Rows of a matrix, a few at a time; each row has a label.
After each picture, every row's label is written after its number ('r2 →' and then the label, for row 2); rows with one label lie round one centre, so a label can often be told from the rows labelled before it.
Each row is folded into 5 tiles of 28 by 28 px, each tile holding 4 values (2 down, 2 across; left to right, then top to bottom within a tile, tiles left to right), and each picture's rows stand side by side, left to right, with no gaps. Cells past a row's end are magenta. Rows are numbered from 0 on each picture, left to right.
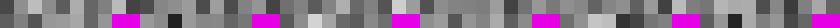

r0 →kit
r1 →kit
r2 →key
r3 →kit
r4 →key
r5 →kit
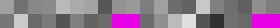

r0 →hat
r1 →key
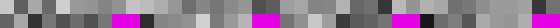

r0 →hat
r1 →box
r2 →key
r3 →box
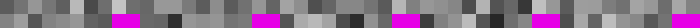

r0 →kit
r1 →kit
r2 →key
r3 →key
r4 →kit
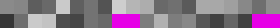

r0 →key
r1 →hat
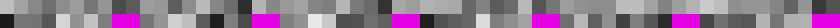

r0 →box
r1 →key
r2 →key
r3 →box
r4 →hat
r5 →box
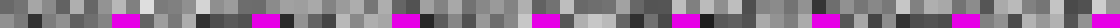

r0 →kit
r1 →hat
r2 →box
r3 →box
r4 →key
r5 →box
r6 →hat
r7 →kit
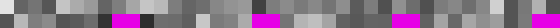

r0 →hat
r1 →box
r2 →key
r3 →kit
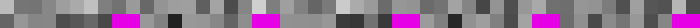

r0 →hat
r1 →kit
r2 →hat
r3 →kit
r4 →kit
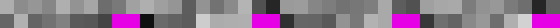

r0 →hat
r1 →box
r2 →box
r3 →box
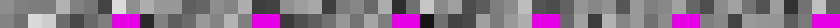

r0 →key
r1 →box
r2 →box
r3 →box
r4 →kit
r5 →kit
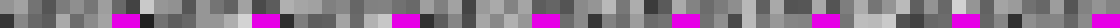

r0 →box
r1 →box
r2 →box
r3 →box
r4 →kit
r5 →kit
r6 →key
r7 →kit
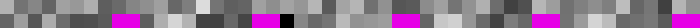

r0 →hat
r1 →key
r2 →box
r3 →key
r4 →key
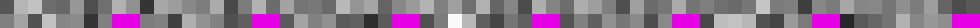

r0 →kit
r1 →kit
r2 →hat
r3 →key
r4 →kit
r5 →key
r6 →box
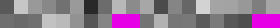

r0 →kit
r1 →hat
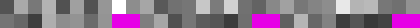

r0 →kit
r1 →hat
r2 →hat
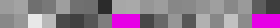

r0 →key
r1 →box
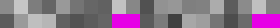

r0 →key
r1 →kit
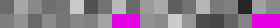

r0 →kit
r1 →key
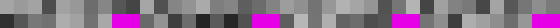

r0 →box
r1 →hat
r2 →hat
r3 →kit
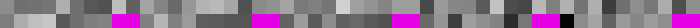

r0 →key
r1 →hat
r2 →hat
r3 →kit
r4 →box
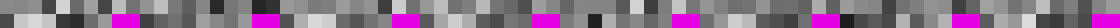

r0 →key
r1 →box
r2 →key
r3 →key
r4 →kit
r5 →key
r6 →box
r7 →key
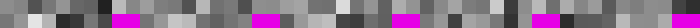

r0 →key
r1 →key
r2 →key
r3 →kit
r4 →box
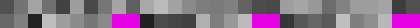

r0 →kit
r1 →box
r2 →box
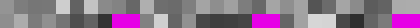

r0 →hat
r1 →hat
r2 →key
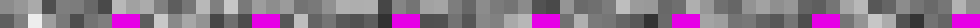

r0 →key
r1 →hat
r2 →hat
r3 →box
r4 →hat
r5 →hat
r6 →key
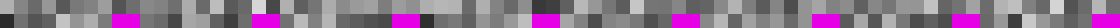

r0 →box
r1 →kit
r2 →hat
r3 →box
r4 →kit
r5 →kit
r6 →hat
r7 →kit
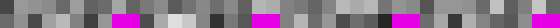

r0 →kit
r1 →key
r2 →hat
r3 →kit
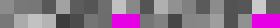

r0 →key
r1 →kit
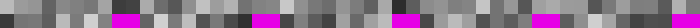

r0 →box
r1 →hat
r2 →box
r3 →key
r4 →key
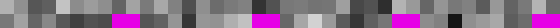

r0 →hat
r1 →box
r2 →key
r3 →kit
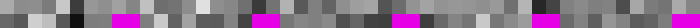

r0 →key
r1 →hat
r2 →hat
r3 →box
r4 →kit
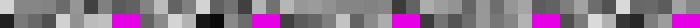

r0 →box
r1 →key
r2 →box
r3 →box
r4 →key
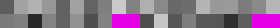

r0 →kit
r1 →hat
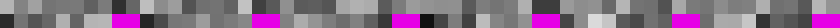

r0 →box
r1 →box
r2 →hat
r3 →box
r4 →key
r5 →key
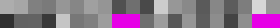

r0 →box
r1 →kit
